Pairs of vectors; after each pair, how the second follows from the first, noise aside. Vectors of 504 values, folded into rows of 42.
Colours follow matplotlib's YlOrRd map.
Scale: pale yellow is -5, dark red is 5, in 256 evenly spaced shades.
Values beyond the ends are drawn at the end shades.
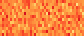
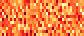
scaled up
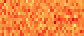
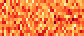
scaled up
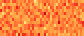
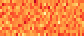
negated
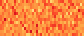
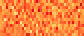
negated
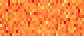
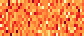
scaled up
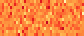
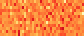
sign-scrambled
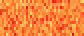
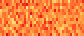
negated
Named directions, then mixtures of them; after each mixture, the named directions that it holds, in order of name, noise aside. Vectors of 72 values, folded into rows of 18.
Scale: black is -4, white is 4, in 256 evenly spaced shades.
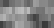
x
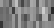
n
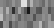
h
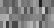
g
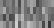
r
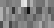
h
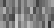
r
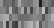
g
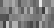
g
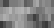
x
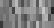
n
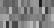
g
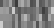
n
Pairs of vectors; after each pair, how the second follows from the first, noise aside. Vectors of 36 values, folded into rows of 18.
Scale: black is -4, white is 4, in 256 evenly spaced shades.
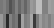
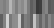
negated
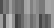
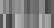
negated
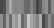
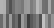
negated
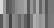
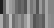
negated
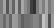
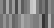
negated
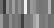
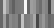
sign-scrambled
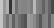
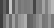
negated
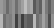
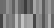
negated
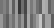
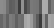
sign-scrambled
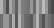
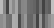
sign-scrambled
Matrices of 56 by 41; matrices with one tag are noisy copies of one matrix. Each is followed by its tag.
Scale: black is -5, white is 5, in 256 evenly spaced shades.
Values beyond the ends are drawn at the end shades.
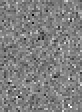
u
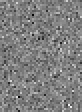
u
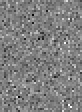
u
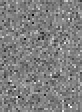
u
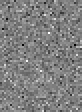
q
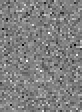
q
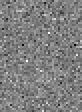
q
